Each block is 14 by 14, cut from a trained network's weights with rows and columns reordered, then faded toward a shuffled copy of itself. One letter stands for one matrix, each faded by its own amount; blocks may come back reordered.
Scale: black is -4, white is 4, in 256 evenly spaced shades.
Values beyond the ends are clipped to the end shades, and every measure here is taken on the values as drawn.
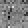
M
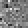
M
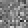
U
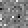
M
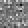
M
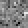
M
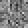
U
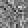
U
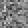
U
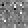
M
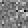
U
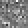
M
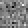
M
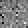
M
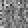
U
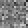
U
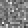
U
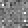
M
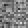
U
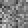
U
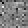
M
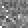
M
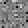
M
